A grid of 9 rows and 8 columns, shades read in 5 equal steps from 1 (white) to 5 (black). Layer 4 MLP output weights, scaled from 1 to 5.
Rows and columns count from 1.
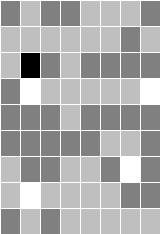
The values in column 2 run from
1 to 5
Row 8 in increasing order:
1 2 2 2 2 2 3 3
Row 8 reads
2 1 2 2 2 2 3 3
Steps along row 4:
down up same same same same down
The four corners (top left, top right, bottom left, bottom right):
3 3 3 2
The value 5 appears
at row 3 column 2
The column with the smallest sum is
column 4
